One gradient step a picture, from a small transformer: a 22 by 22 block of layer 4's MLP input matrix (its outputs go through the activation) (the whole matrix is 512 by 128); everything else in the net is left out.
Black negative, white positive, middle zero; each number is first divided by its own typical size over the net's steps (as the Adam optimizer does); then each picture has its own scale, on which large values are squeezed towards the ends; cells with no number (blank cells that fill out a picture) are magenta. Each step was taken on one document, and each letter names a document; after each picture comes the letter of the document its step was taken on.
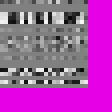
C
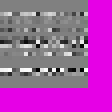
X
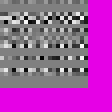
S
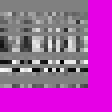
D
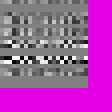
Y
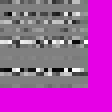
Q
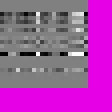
X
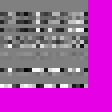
X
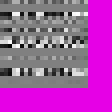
Q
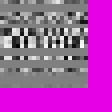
S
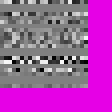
Y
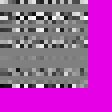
C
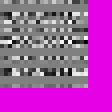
Q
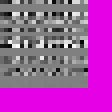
Q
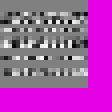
S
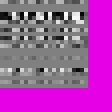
C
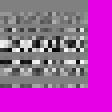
D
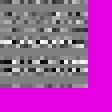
Q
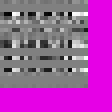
Q
